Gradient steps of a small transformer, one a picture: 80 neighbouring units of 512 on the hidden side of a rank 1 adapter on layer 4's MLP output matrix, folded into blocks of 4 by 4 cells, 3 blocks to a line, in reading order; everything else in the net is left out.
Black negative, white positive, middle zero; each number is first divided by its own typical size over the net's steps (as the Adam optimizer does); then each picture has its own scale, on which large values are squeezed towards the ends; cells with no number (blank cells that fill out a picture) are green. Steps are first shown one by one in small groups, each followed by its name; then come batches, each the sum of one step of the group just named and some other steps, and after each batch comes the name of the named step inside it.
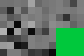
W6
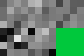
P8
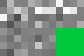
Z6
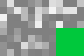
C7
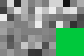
C7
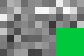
Z6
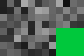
P8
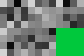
W6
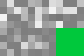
C7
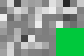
C7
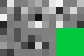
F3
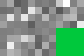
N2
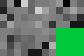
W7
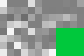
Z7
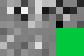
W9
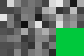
F3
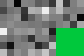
W7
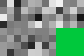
F3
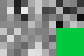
W9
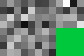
N2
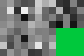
W9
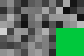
W9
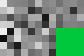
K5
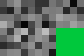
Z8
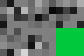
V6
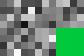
Z8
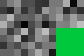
Z8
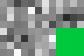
K5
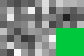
V6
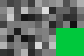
V6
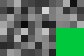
Z8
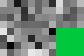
K5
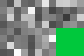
V6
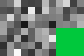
Z8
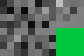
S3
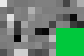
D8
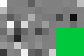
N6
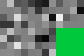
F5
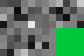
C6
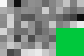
N6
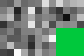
C6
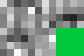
N6
